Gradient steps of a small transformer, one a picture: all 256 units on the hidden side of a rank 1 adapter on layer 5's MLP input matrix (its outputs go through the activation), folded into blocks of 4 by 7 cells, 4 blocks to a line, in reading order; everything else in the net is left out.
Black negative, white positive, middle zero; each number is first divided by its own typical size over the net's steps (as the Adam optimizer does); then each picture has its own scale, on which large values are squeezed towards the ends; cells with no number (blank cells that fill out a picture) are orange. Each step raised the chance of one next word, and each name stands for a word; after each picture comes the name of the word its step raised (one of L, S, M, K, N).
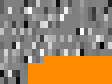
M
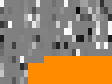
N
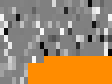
M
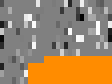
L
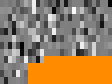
N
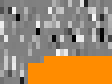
M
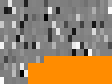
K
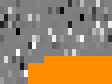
L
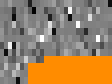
M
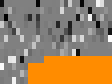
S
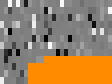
K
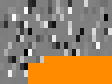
N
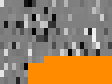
N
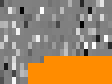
S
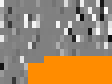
M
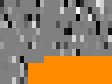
S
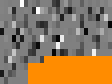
N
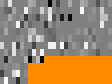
K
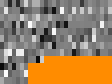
N
